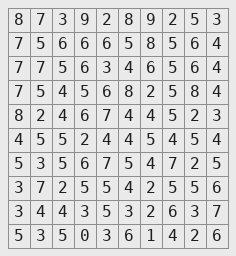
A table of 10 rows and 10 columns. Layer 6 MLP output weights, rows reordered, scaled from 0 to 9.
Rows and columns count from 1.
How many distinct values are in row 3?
5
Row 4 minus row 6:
3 0 -1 3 2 4 -3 1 3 0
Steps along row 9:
up same down up down down up down up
